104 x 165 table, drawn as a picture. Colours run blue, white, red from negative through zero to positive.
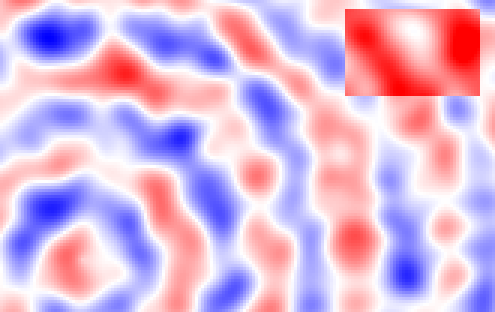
In the top right lies a patch that is higher than the rest. Concentric rings centre on the bottom left. Neither half mirrors the other. The top right is the ninth with the highest average.
